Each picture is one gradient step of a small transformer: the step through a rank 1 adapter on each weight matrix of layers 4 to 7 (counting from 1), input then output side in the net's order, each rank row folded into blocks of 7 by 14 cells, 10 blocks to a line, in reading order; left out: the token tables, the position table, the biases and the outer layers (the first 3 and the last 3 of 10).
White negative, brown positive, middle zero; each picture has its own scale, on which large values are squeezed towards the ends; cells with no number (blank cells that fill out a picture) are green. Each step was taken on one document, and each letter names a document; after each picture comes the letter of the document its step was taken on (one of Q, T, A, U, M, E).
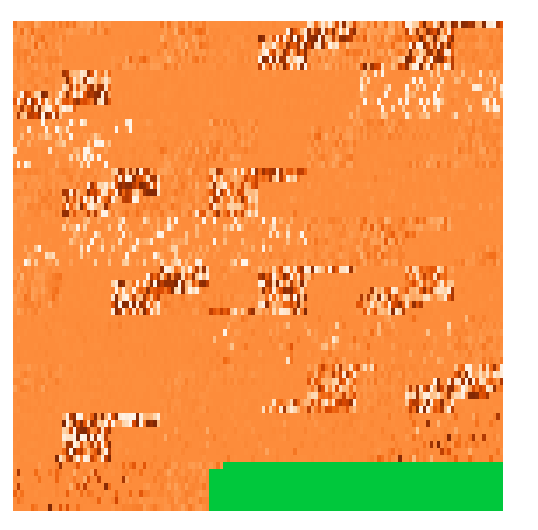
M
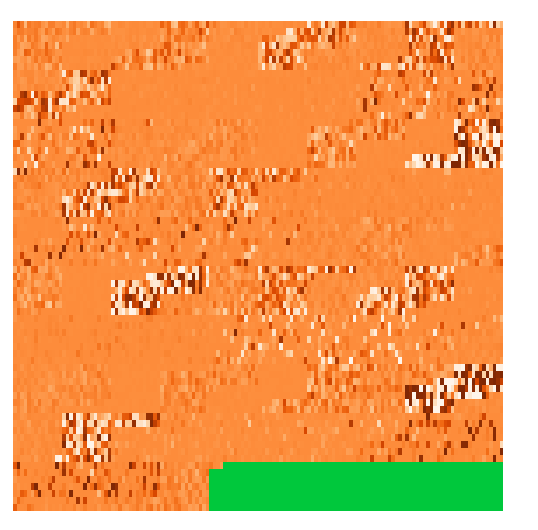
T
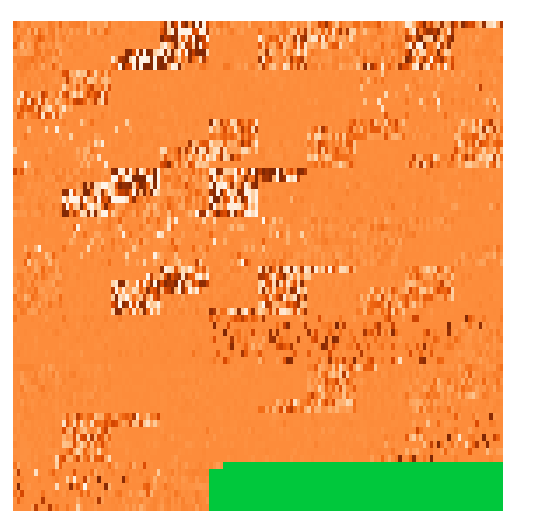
M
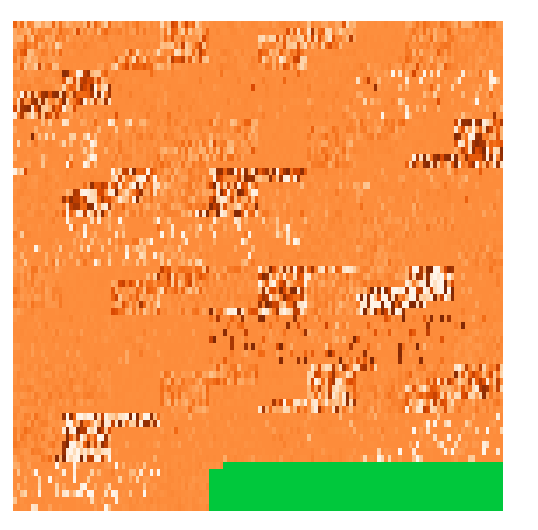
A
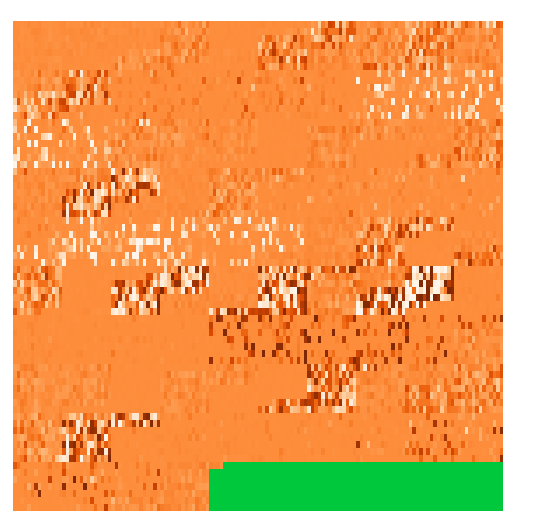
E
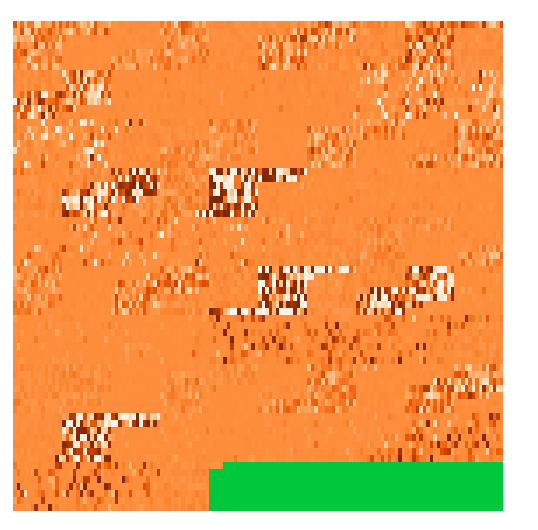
M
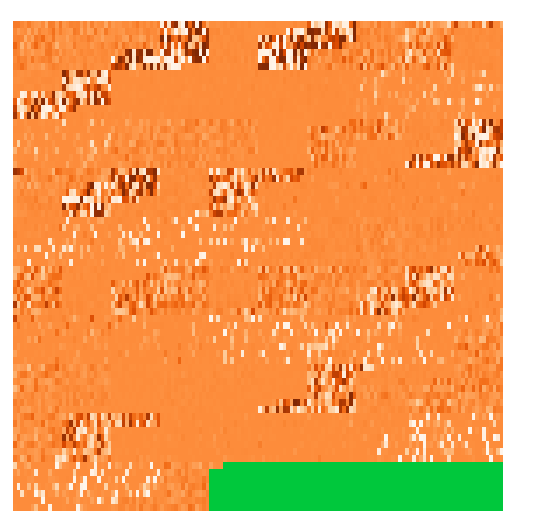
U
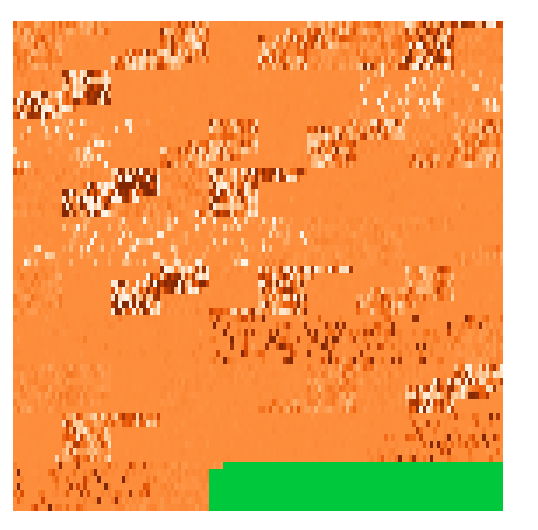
M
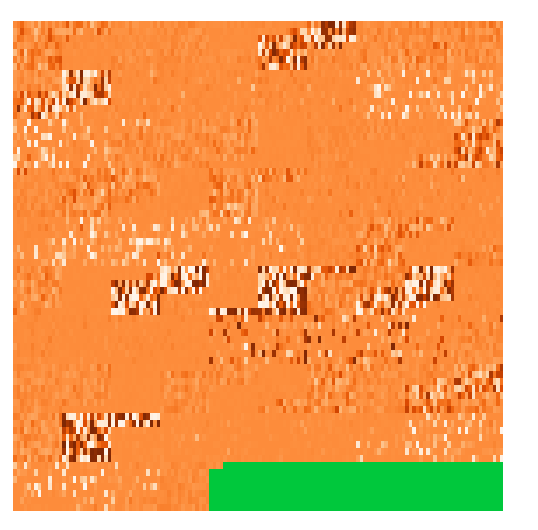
E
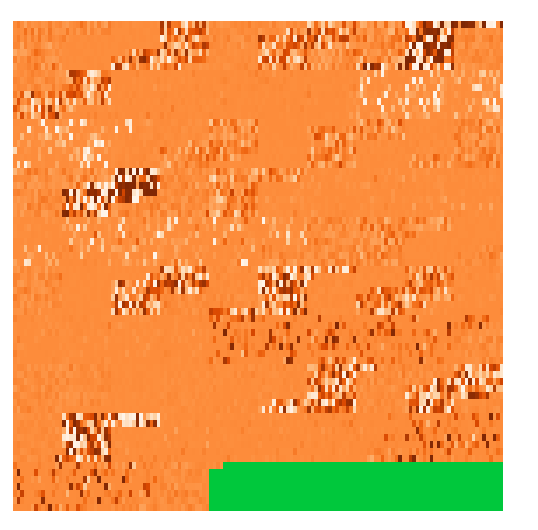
M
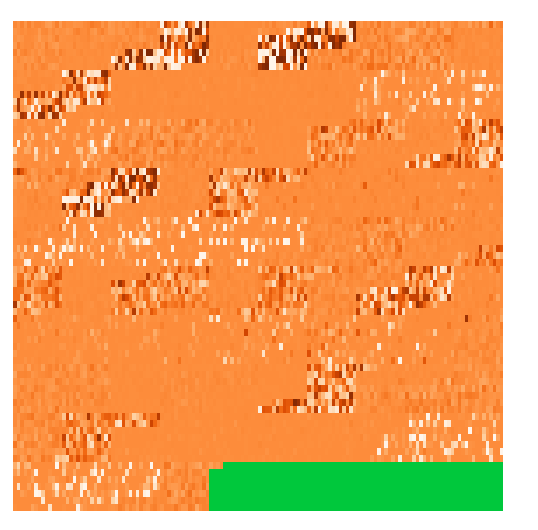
U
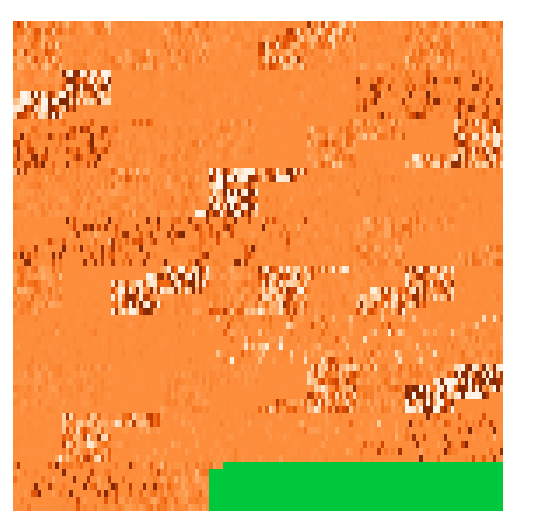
T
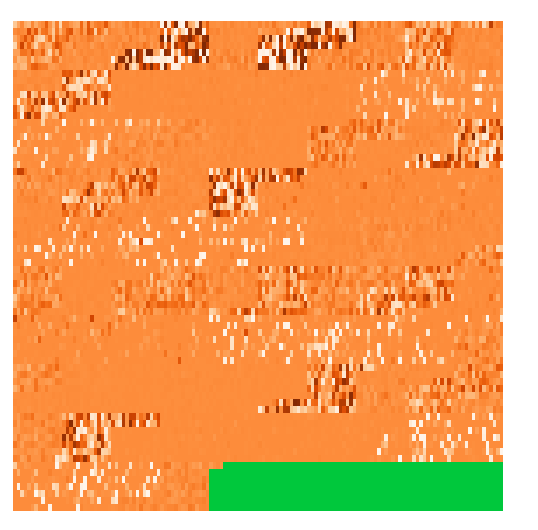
U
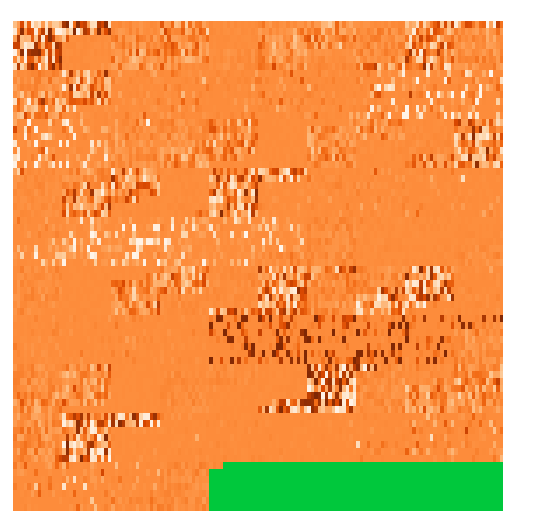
E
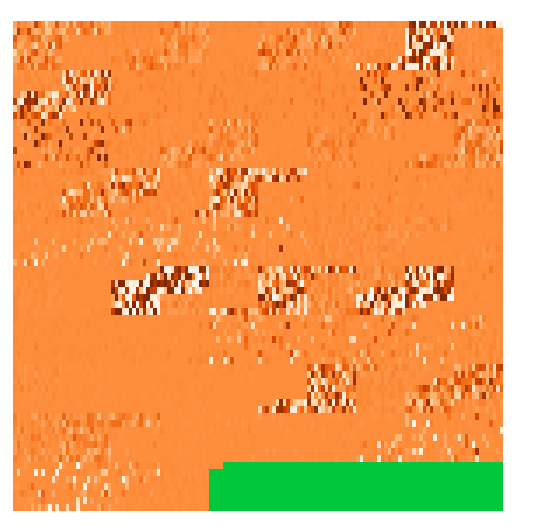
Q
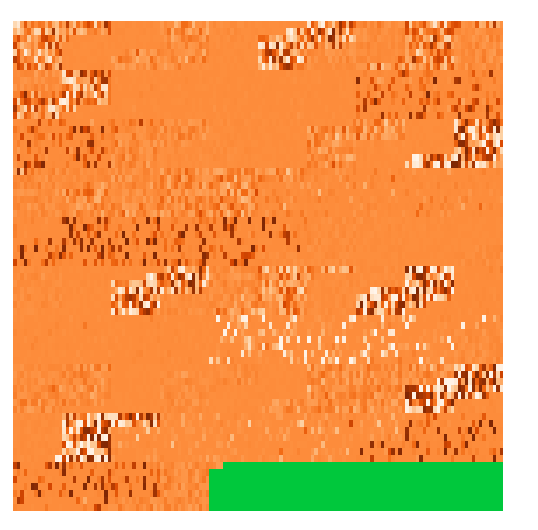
T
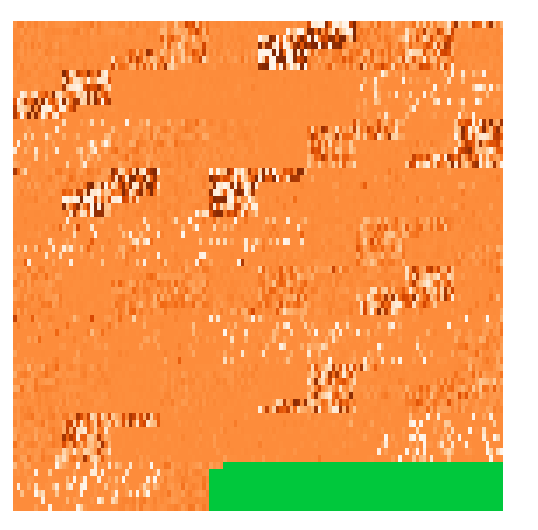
U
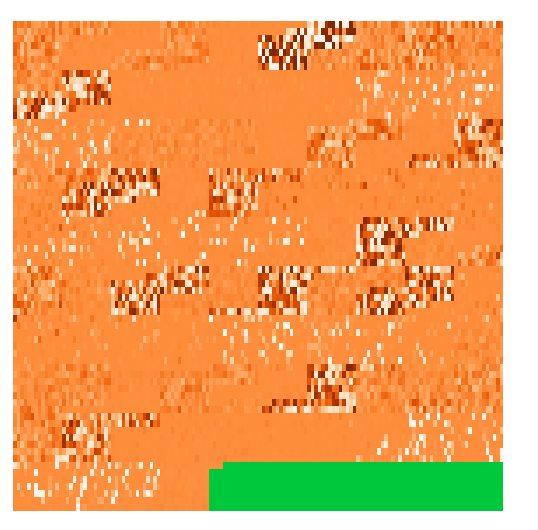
U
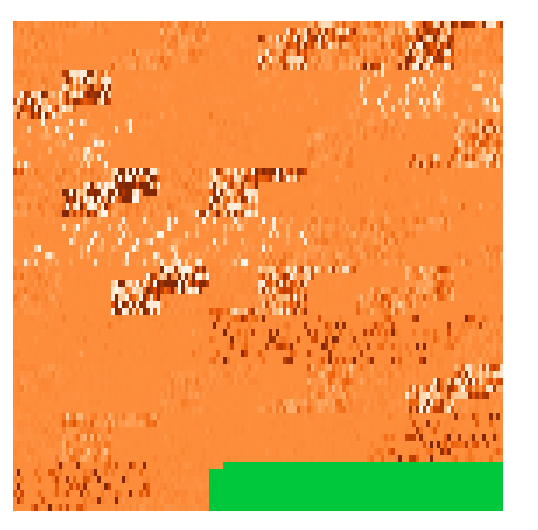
M
